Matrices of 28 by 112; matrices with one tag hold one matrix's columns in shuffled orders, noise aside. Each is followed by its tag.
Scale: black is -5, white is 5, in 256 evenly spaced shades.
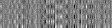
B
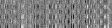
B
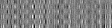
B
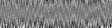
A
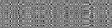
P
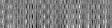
B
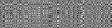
P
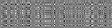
P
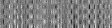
B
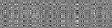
P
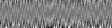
A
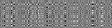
P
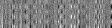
B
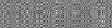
P
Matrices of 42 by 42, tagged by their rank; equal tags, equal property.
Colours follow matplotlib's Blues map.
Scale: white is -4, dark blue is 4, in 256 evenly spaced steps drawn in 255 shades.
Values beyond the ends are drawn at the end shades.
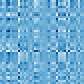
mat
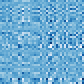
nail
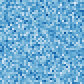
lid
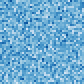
lid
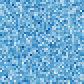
lid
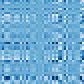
mat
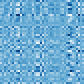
nail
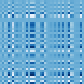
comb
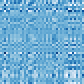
nail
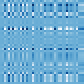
comb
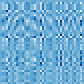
mat
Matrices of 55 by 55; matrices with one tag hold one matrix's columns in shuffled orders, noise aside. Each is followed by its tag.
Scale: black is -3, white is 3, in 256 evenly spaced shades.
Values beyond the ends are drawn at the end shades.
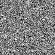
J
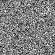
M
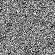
M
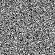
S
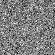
S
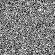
M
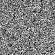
S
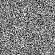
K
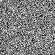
K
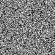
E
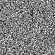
E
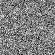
K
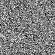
J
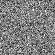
M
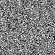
J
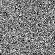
J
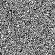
E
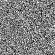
E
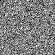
K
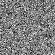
S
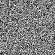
J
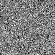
S
